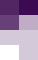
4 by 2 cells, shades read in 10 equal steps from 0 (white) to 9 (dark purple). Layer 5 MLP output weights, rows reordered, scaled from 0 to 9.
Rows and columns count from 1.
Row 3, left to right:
2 2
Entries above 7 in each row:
2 0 0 0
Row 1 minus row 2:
1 6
